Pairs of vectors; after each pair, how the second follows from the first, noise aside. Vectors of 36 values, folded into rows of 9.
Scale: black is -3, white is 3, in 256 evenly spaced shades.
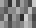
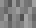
shrunk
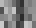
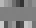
partly zeroed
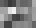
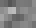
shrunk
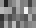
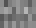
shrunk
